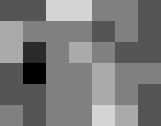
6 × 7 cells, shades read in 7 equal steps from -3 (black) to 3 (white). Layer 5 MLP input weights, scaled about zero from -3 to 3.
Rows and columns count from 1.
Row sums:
1 -1 -2 -3 -2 1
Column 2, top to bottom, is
-1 0 -2 -3 -1 -1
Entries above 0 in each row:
2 1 2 1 1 2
